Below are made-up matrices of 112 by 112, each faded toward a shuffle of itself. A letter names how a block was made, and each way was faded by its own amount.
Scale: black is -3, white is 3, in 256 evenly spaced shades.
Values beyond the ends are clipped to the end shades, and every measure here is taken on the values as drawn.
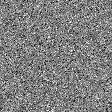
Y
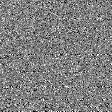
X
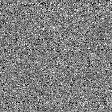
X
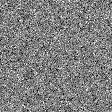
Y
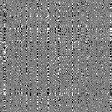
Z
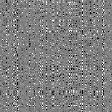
Z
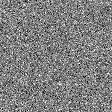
Y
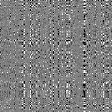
Z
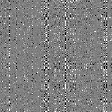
Z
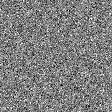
Y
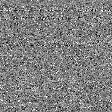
X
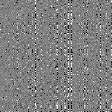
Z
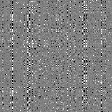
Z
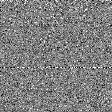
X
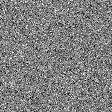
Y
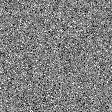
Y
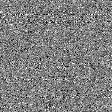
X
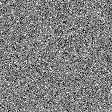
Y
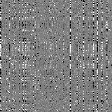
Z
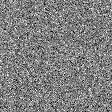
Y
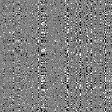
Z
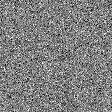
Y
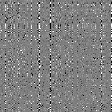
Z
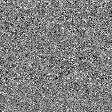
X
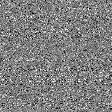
X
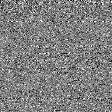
X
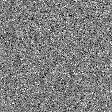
Y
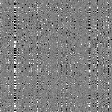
Z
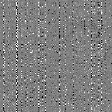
Z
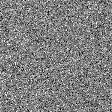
Y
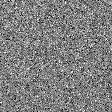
Y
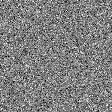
Y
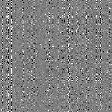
Z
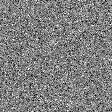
Y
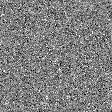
Y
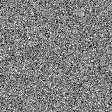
Y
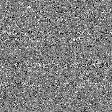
X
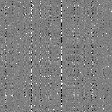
Z
